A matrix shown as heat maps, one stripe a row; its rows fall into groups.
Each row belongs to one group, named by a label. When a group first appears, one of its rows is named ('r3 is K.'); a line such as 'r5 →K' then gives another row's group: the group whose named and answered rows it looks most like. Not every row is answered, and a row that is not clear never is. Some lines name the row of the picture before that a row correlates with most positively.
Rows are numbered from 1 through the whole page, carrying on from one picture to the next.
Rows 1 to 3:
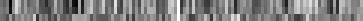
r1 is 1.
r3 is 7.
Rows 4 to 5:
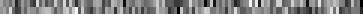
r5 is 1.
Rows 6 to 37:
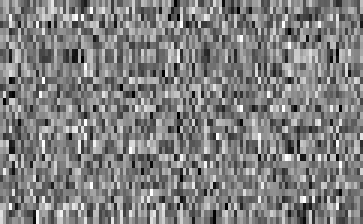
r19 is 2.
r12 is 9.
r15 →9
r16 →9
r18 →9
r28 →9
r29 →7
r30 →2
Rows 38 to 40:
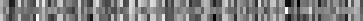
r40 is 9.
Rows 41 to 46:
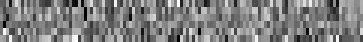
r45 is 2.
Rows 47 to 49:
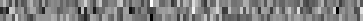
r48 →9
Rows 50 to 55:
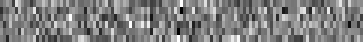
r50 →7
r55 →7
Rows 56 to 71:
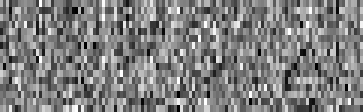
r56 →2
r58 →2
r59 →7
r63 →9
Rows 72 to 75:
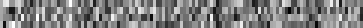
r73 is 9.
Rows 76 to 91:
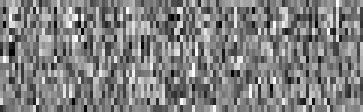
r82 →2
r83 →2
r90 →9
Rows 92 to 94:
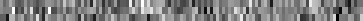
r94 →9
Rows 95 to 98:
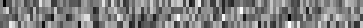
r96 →2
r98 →9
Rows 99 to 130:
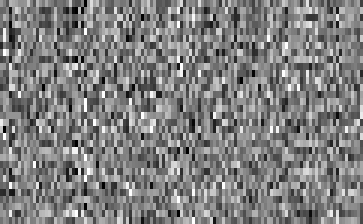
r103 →2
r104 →2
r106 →2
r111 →9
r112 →2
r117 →2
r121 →9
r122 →7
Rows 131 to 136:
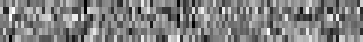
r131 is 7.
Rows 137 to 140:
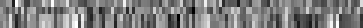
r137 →7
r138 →7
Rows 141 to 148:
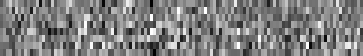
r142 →7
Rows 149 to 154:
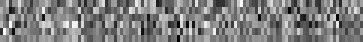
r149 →2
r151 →9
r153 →2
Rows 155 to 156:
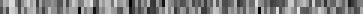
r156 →9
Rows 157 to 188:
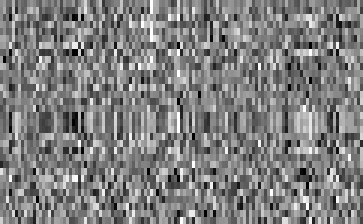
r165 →2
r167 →7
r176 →7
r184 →2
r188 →9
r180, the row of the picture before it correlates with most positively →156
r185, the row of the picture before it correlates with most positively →155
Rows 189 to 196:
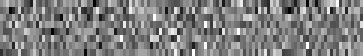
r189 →2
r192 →7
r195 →7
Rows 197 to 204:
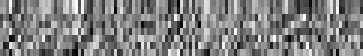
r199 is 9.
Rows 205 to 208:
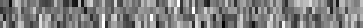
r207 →2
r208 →2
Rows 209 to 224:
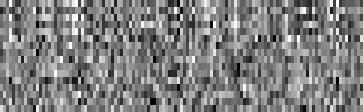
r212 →7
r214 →9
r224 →9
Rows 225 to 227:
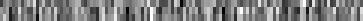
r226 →2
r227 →2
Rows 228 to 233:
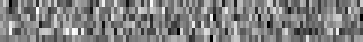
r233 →7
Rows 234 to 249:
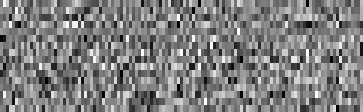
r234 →2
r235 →7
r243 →2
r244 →9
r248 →7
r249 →9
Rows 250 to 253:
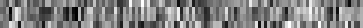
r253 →9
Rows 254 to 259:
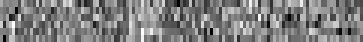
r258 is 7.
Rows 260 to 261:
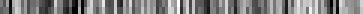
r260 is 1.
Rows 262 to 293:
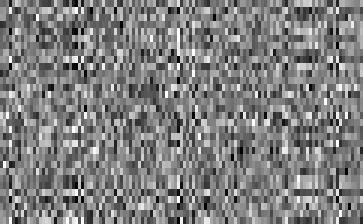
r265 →9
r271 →1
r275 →9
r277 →2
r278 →9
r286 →9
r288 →1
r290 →1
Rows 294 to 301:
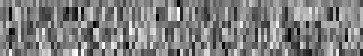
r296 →1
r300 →2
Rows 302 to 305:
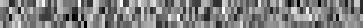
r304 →1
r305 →2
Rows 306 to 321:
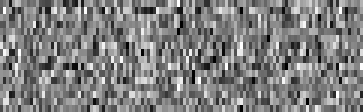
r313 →2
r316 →7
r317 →2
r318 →7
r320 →2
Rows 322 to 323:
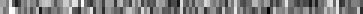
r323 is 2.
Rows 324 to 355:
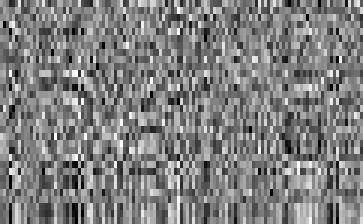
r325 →7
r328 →1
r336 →1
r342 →7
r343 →2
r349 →1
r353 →1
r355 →1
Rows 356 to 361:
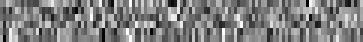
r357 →1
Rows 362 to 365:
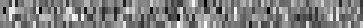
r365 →7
